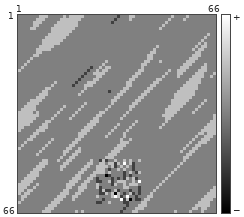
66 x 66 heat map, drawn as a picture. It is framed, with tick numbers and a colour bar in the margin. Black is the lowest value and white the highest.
Slope: none. Odd patch: rougher, in the bottom middle. Grain: diagonal, up to the right. Mirror symmetry: none. Roughest part: bottom middle.
